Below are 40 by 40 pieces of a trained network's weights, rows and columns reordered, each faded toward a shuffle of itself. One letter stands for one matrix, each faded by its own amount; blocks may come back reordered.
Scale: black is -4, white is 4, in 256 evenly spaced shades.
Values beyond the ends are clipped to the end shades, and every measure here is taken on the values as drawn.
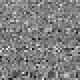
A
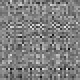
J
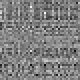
J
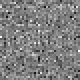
A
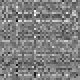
J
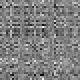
J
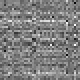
J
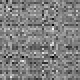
J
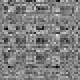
J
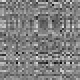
J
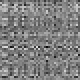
J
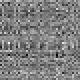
J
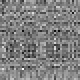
J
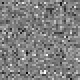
A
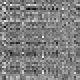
J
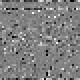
A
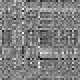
J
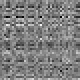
J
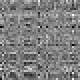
J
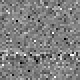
A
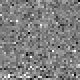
A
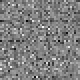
A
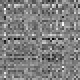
J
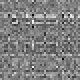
J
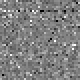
A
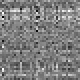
J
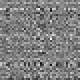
J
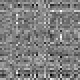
J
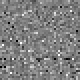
A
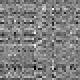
J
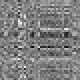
J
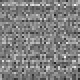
J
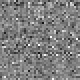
A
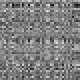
J
